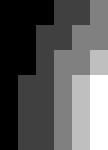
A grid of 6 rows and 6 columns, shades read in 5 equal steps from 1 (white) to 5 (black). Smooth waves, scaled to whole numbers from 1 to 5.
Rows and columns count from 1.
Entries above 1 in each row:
6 6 6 5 5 5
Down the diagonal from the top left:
5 5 4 3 2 1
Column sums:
30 27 25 20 16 11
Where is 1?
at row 4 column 6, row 5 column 6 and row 6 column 6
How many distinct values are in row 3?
4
